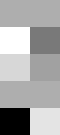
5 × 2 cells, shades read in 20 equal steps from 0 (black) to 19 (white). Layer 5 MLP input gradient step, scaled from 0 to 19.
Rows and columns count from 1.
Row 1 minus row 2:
-6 4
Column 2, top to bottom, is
13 9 12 13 17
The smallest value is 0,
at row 5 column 1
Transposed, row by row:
13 19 16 13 0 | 13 9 12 13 17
